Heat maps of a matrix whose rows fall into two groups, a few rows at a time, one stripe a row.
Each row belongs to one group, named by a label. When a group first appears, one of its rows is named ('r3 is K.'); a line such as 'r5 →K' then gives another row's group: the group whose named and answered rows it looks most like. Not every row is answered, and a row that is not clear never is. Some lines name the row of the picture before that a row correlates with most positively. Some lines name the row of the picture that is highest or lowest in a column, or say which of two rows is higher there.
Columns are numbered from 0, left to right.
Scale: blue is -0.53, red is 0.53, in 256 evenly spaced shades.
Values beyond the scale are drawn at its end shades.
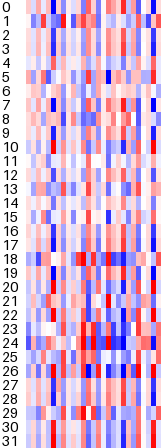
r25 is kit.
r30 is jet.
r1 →kit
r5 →kit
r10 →jet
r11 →kit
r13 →kit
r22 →jet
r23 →kit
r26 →jet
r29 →kit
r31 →jet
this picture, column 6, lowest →1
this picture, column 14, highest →26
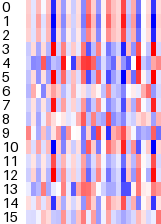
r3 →jet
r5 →jet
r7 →jet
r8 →kit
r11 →jet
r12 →jet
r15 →kit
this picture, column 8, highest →9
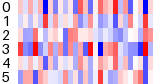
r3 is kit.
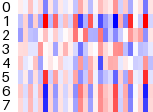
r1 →jet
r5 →jet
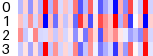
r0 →jet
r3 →jet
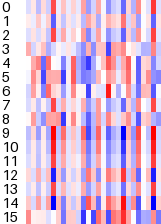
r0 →jet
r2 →jet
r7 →jet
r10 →jet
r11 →jet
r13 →jet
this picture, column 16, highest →6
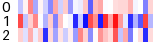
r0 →kit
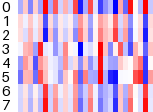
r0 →jet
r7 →jet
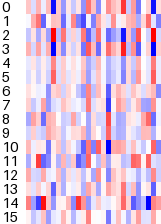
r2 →jet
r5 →jet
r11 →kit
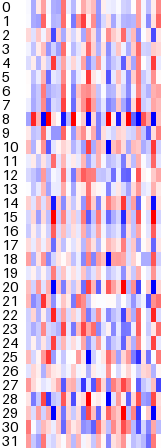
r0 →kit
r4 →jet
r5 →kit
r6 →kit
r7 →kit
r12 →kit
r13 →kit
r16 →jet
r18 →kit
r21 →kit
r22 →jet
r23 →kit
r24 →jet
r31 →kit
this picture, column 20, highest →8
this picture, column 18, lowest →8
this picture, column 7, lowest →8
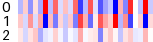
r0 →jet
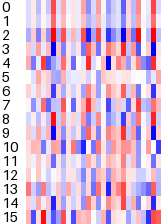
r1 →jet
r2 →jet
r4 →kit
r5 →kit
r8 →jet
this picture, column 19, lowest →2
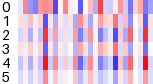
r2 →jet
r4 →jet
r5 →jet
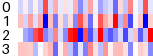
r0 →jet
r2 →kit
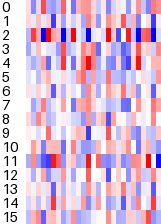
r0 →kit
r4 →kit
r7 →kit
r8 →kit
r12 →kit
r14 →jet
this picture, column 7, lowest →2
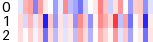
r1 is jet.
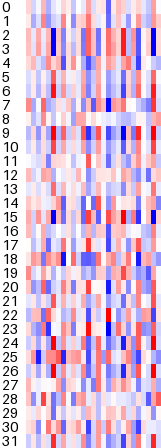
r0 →kit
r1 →kit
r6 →jet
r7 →kit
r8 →kit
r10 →jet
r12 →kit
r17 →kit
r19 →kit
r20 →kit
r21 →jet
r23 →kit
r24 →jet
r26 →jet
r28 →kit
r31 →jet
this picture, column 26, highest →28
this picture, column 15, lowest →25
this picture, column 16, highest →22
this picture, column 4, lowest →23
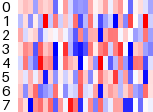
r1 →jet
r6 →kit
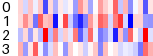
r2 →jet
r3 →kit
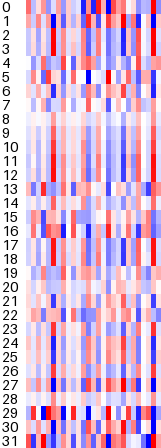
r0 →kit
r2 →jet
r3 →jet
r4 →kit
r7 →kit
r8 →jet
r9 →jet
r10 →jet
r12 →jet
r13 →kit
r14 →jet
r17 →jet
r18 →jet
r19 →kit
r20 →kit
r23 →jet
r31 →kit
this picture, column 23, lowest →31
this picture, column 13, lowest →0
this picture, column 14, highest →0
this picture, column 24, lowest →31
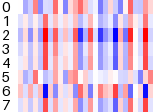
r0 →kit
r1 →jet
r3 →jet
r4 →jet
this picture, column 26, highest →5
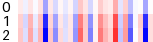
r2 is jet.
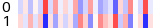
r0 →jet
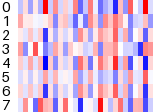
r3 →kit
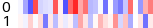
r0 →kit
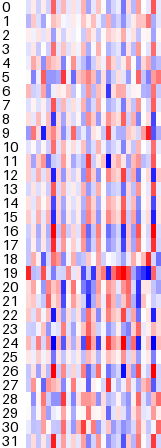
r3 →jet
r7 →jet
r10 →jet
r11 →kit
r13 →jet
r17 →jet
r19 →kit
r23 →kit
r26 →jet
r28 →kit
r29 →kit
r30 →kit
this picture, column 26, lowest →18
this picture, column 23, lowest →19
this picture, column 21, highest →24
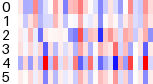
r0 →kit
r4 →jet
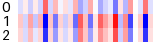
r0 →jet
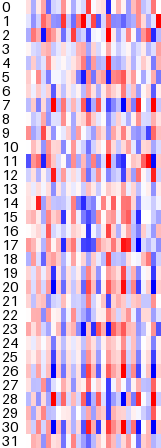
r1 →kit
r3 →kit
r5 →kit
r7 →jet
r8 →kit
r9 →kit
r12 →jet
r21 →kit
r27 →kit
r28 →jet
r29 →kit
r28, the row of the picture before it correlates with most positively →0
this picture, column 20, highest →17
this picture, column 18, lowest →11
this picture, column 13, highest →1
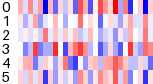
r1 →kit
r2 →jet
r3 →kit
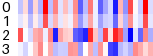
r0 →jet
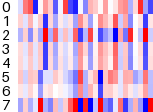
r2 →jet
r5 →kit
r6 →kit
